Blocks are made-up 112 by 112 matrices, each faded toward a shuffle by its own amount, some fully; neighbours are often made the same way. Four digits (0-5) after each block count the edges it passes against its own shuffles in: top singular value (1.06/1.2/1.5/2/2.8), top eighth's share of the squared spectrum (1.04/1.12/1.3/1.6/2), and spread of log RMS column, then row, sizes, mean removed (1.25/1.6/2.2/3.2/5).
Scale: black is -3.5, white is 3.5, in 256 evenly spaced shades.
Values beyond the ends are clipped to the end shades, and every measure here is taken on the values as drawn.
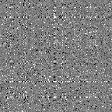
4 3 2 2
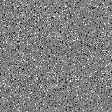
3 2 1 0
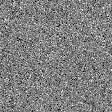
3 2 0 0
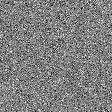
0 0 0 0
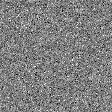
2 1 0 0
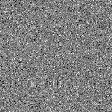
3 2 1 0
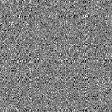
5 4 3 3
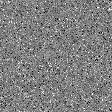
2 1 0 0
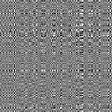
5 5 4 4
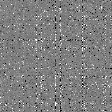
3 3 3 2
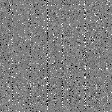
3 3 3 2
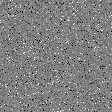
0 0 0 0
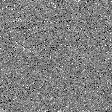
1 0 0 2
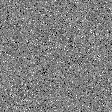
0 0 0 0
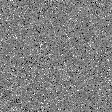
0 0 0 0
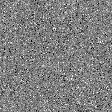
3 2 0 0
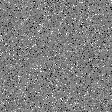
0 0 0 0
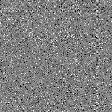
4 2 1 1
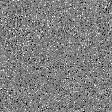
3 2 0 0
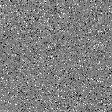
3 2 0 0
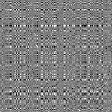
5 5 4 4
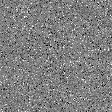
0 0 1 0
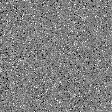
0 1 2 0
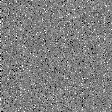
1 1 2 0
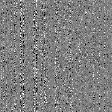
2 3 4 0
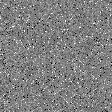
0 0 0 0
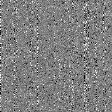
2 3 3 0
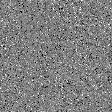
0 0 1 0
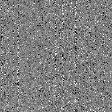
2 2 3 0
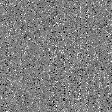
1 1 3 0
